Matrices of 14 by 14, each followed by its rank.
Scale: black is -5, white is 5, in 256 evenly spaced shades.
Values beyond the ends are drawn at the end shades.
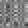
two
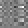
two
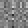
two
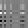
one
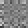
two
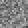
full rank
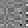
two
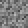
full rank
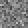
full rank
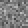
full rank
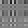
one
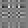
one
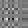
one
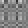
one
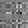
two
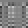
one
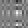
one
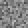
full rank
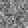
full rank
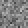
full rank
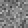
full rank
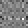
two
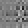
two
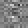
two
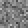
full rank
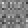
two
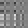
one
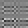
one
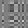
one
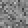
full rank
